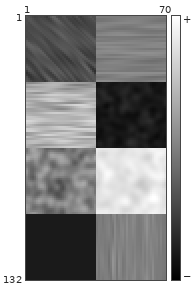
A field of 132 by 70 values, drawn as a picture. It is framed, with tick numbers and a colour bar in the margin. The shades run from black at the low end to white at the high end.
It is made of 4 by 2 panels. Panel 1,1: low, slanting down to the right, faint in contrast. Panel 1,2: middling, streaked across, faint in contrast. Panel 2,1: high, streaked across. Panel 2,2: very low, blotchy, faint in contrast. Panel 3,1: middling, blotchy. Panel 3,2: very high, blotchy, faint in contrast. Panel 4,1: very low, flat. Panel 4,2: middling, streaked downward, faint in contrast.
